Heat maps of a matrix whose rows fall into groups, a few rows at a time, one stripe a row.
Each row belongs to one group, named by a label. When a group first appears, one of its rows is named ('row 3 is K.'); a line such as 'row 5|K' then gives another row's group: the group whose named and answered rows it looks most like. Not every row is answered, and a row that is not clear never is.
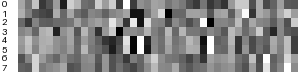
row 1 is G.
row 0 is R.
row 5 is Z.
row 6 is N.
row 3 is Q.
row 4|Z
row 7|N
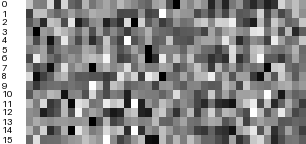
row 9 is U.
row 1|N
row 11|R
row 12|G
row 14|R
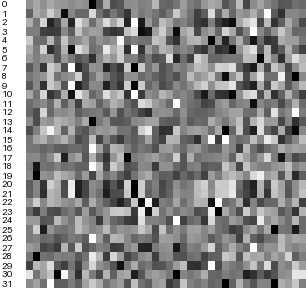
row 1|Q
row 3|G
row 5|R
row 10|R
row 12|N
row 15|Q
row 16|U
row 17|Q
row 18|U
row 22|Z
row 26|U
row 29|Q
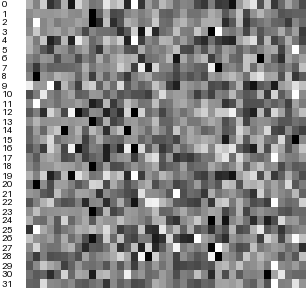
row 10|N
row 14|Q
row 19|R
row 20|U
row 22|N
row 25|N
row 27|Z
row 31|N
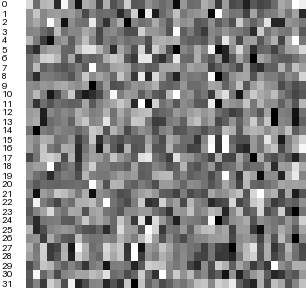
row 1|Z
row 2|Q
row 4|G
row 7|U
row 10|Z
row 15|Q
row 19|G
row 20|U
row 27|R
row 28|R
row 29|N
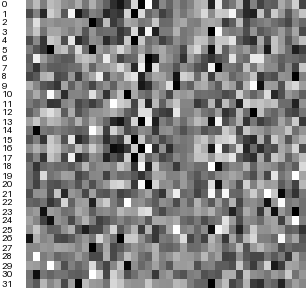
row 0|Z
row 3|Z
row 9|G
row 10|Q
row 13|Z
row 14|U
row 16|Z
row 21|Q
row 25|Z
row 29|Q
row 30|U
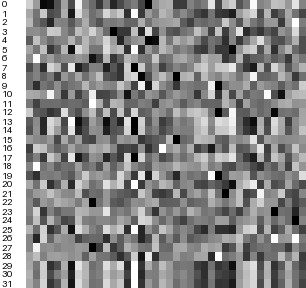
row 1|R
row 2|G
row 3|Z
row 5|R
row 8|G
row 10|Q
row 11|U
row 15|G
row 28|Z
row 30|R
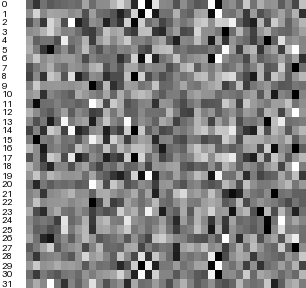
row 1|Z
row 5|G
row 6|Z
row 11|U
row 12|G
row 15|U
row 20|U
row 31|Q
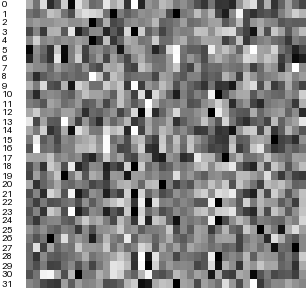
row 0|R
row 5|Q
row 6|Q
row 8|U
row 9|R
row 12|Z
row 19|Q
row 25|G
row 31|G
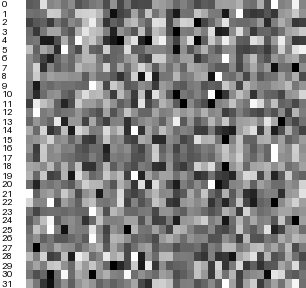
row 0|N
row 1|Z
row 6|G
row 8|Z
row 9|U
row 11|N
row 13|Q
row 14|R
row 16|N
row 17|N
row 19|R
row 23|U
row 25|Q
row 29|Z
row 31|G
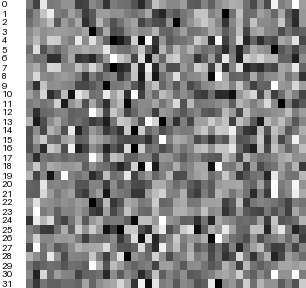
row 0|N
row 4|Z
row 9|N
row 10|R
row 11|Q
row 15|N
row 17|U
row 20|N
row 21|N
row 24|N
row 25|G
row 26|Z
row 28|Q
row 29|U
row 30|N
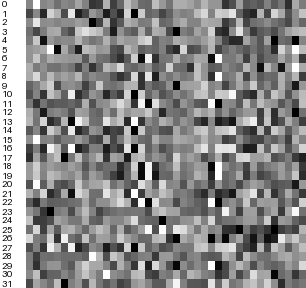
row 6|Z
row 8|Z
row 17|Q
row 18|Z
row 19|Z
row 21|R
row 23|G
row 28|U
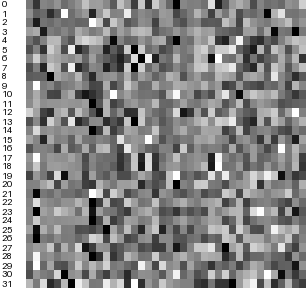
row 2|U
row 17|Z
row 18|Z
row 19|Q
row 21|U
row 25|N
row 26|U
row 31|R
